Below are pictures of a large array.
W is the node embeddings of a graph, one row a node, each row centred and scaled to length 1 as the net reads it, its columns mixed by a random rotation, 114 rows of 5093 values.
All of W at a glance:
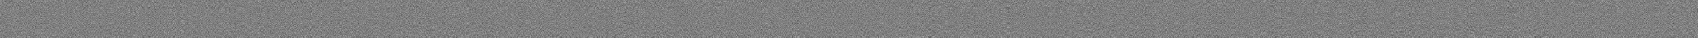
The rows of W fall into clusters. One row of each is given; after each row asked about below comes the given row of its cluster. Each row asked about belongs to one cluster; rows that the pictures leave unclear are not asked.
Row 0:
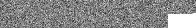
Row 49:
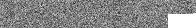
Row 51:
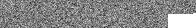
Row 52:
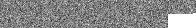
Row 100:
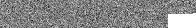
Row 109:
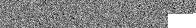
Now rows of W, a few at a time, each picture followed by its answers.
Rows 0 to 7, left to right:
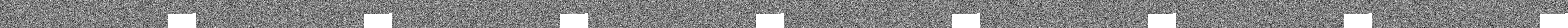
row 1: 51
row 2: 52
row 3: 52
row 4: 51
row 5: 51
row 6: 0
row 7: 109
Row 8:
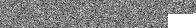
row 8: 109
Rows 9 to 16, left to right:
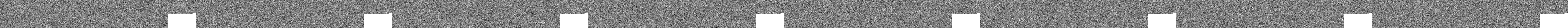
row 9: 0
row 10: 52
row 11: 100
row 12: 100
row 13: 49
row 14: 109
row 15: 49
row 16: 52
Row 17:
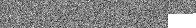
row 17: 52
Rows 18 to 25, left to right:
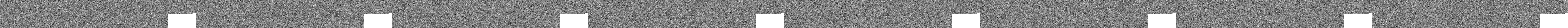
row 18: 52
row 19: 100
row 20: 109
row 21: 51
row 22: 51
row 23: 0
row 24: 0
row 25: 49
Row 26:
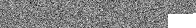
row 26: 51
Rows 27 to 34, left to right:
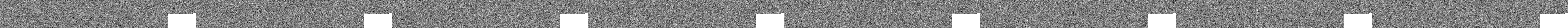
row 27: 109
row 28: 49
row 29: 51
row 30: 52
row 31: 49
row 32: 0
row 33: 109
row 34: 51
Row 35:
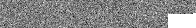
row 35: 49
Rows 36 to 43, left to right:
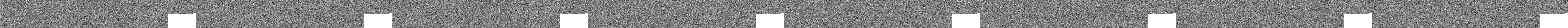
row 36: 49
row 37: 0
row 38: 49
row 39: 52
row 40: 109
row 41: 100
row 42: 0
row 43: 0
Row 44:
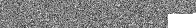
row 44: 100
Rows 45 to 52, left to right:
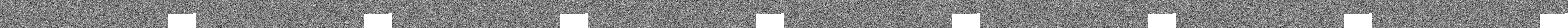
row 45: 51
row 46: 100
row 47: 109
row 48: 49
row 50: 100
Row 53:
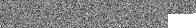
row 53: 51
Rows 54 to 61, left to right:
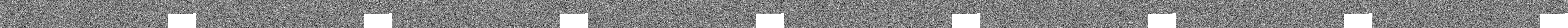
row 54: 49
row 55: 109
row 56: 109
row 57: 0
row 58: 51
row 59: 100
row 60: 52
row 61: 49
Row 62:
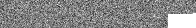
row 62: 0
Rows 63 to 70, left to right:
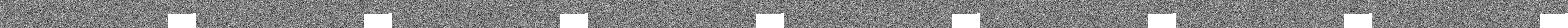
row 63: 49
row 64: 52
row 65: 100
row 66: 0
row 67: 51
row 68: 49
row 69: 49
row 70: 49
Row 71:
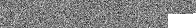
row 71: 49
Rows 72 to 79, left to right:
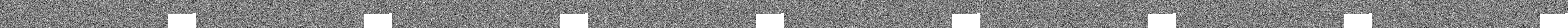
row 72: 0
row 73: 51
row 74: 109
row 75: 52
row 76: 51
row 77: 100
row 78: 100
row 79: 109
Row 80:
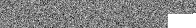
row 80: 109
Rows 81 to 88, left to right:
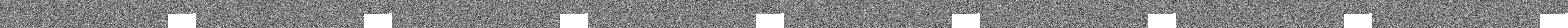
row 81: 52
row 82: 109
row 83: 52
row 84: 49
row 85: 109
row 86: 0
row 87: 51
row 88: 51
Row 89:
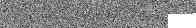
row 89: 100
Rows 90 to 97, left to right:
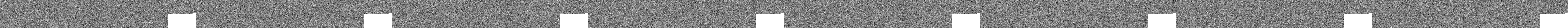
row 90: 100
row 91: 100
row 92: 49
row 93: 52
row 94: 49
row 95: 0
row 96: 52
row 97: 51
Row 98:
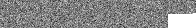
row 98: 52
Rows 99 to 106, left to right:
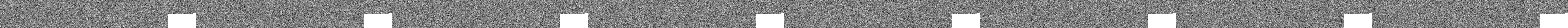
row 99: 51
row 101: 52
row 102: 109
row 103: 0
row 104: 52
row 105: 0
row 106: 0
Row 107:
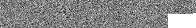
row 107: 49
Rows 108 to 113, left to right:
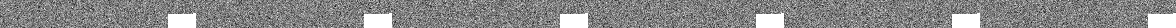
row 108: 51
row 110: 51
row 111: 51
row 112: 51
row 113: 49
